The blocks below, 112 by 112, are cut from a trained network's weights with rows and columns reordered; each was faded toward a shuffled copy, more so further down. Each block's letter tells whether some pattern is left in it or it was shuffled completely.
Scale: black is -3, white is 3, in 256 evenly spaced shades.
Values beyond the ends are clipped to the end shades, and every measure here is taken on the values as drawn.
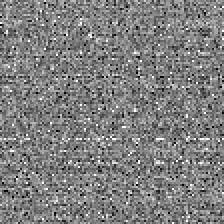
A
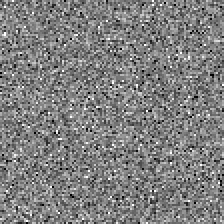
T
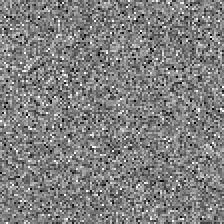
T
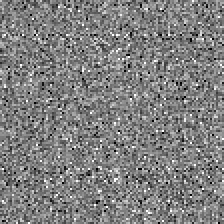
A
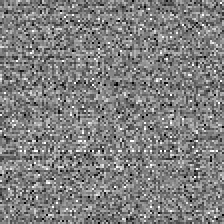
A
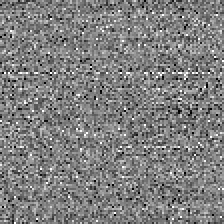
A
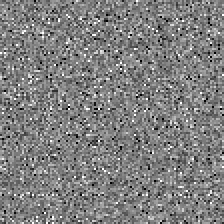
A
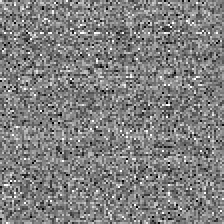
A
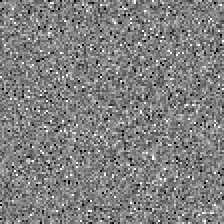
T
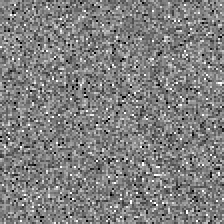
T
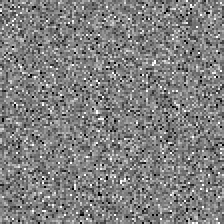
T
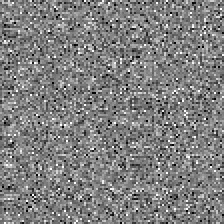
A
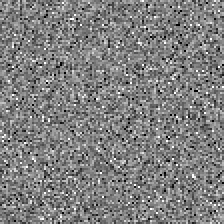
T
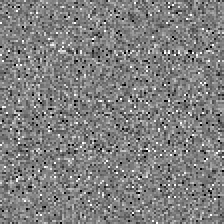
A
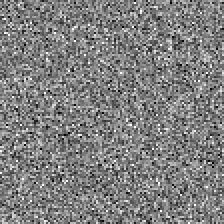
T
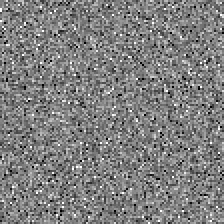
T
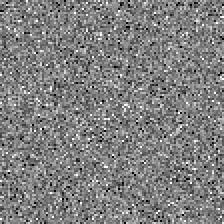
T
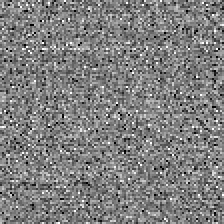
A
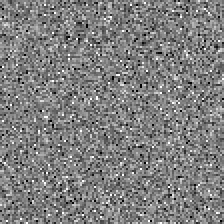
T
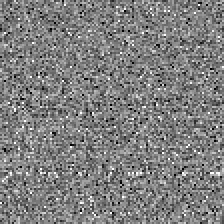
A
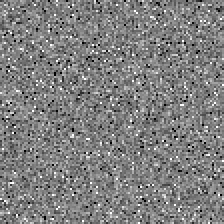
T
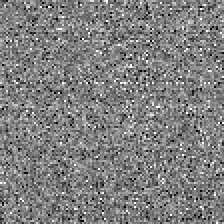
A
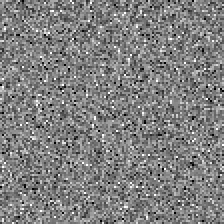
T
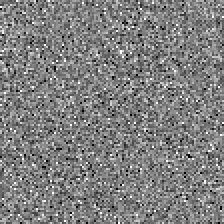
T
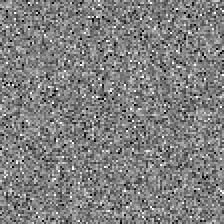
T
